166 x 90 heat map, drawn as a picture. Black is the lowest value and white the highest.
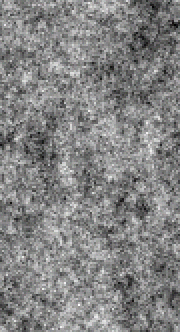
The ninth with the lowest average is the top right. On average the colour sits 50% of the way up the scale. There is no overall slope. The texture is blotchy.
